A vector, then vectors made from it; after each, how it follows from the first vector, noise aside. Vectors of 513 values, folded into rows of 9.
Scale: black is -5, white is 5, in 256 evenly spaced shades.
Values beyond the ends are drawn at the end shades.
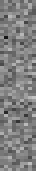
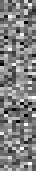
scaled up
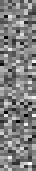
scaled up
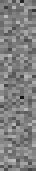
wrapped around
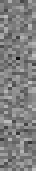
wrapped around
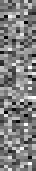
scaled up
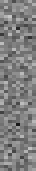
wrapped around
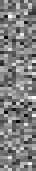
scaled up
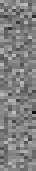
wrapped around
